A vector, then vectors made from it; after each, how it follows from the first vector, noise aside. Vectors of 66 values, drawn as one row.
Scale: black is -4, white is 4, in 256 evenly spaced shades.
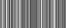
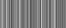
shrunk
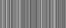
shrunk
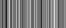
sign-scrambled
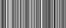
sign-scrambled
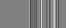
partly zeroed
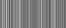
shrunk
